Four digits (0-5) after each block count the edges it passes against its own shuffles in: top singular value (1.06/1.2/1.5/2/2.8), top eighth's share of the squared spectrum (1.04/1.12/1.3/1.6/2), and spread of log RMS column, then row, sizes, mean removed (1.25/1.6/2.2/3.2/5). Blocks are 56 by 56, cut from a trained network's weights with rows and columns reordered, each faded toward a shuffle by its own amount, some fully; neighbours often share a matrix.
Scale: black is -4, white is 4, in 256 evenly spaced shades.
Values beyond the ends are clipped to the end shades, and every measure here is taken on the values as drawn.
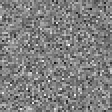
1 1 0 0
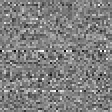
3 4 1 3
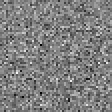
2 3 1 1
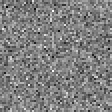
0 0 0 0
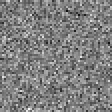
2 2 0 0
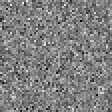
0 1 0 0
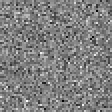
1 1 0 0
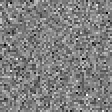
0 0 0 0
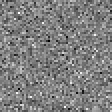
0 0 0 0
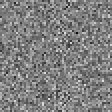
3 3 1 0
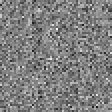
2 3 1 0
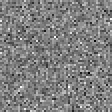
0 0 0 0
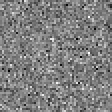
0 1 0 0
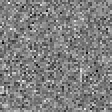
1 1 0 0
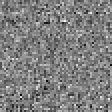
3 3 1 2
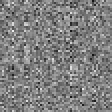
4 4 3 1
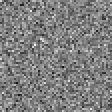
1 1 0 0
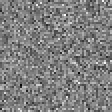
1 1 0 0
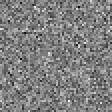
1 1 0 0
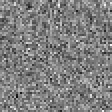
3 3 1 1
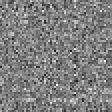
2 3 2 2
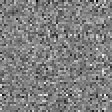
3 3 2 2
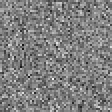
2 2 0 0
